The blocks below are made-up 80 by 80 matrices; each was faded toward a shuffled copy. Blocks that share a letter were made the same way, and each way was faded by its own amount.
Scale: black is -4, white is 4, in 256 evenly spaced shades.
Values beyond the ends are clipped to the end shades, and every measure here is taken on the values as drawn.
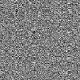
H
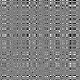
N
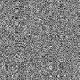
H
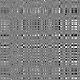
N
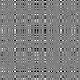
N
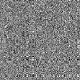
H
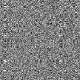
H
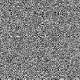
H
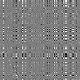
N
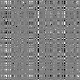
N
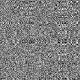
H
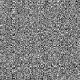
H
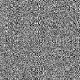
H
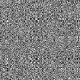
H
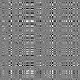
N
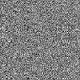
H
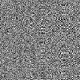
H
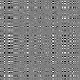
N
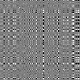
N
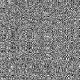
H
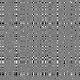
N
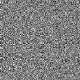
H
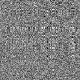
H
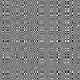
N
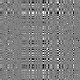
N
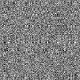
H
